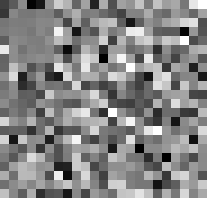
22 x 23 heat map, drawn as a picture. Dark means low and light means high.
No single row or column stands out from its neighbours. In the top left lies a patch that is calmer than the rest. No overall slope runs across the table. The top left is the calmest part. The histogram is bell-shaped. The halves do not mirror each other. There are no regular stripes.
